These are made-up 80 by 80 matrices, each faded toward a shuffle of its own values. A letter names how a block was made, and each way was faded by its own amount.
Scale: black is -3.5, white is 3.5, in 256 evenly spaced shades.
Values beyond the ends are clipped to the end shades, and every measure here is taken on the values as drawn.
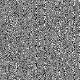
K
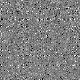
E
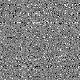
E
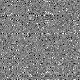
E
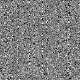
K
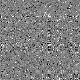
E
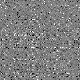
E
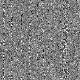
K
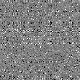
E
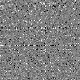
E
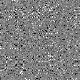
E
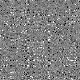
E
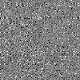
E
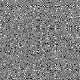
E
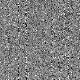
K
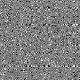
E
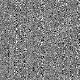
K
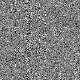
K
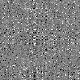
E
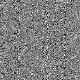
K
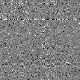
E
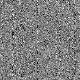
K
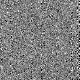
K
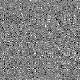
E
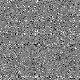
E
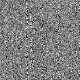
K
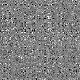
E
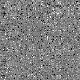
E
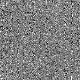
K
